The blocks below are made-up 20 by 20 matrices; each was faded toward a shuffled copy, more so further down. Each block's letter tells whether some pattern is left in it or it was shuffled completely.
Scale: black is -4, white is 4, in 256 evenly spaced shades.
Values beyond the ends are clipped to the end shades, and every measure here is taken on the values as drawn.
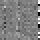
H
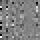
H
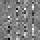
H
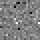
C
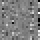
H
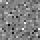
C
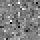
C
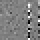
H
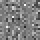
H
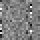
H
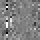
H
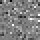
C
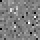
C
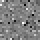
C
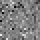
C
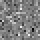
C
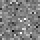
C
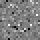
C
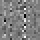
H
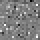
C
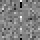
H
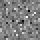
C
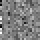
H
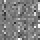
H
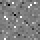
C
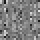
H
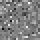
C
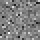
C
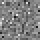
C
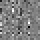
H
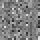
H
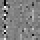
H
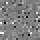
C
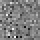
C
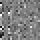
H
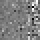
H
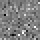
C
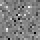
C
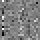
H
